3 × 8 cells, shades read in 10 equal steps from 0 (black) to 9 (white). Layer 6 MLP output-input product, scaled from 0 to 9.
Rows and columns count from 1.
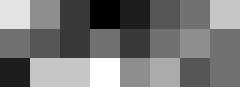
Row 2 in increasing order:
2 2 3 4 4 4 4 5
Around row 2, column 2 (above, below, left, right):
5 7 4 2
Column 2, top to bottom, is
5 3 7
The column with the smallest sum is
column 5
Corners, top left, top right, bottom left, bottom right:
8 7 1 4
